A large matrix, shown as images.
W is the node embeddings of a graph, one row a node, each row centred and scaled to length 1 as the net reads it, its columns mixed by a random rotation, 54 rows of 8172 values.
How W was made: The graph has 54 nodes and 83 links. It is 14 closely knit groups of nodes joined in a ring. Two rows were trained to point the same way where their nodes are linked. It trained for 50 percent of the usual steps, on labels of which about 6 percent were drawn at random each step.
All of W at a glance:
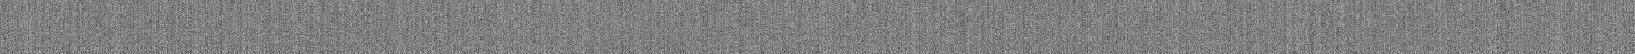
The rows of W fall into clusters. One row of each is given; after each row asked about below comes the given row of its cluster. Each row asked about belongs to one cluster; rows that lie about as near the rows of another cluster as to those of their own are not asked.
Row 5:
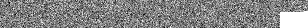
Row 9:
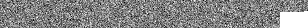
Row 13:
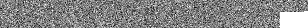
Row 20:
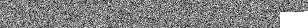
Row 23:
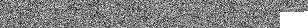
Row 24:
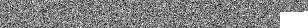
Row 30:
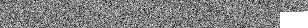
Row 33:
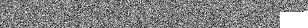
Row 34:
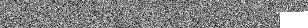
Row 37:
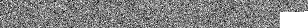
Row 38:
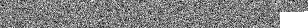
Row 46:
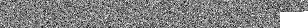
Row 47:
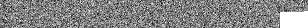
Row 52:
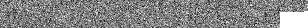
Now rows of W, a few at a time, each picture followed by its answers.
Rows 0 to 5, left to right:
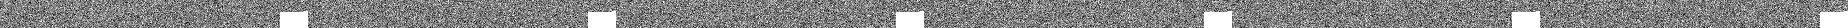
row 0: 38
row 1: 33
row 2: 38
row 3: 5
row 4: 23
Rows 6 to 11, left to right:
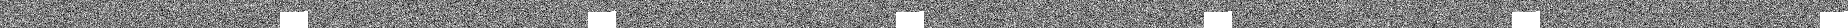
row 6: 9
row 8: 5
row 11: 24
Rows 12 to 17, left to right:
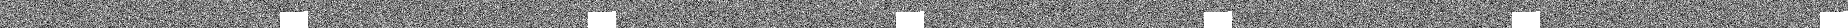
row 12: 20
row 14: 34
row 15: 23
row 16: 30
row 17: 5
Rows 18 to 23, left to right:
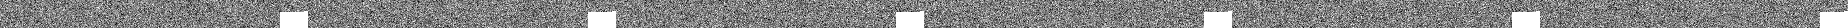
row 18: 30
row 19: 37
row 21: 52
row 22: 20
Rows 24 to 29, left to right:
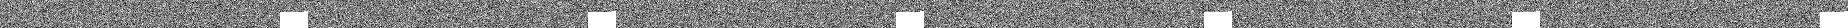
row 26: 24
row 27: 47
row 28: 34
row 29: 13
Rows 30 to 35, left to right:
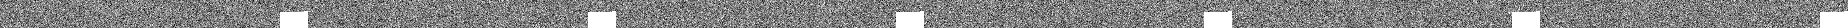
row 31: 9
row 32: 46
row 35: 9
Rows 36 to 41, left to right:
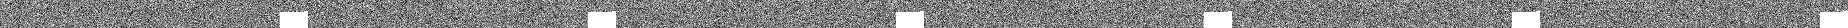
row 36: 13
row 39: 13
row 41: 5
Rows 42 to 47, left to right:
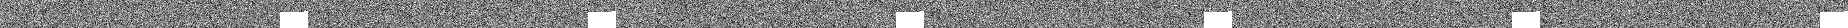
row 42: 24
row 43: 23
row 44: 20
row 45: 52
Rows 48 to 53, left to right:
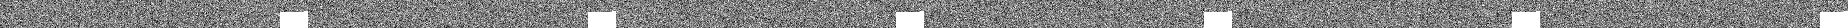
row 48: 33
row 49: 46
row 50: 20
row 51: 52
